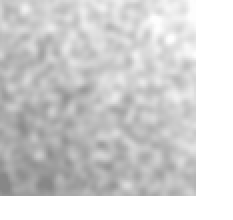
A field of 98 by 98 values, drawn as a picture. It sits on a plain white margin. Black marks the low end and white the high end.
Slope: up to the top right. Histogram: bell-shaped. Ninth with the highest average: top right. Grain: blotchy. Stripes: none. Ninth with the lowest average: bottom left.
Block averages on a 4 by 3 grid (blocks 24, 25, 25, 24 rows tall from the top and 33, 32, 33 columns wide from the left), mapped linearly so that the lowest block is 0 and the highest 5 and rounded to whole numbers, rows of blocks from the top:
345 / 234 / 123 / 012
